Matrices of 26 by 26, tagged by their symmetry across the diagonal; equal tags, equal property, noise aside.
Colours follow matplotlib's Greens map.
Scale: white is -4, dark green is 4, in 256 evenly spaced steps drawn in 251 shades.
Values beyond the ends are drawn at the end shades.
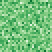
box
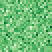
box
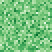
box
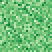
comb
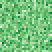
box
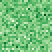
box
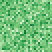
comb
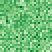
comb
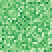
comb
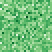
box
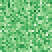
box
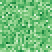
box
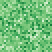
comb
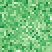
comb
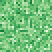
comb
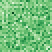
comb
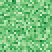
box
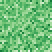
comb
